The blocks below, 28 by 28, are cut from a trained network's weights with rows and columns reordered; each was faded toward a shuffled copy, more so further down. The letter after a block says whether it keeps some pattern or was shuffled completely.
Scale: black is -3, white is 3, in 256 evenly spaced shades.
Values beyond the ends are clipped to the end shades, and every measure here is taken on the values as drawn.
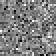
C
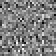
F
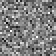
C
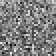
C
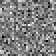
C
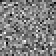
C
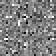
F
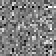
F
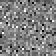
C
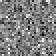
F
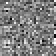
F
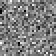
C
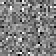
F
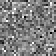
C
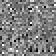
F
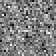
C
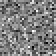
C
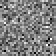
F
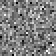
C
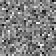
C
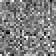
F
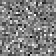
C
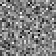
F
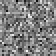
C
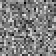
F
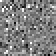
F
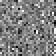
F
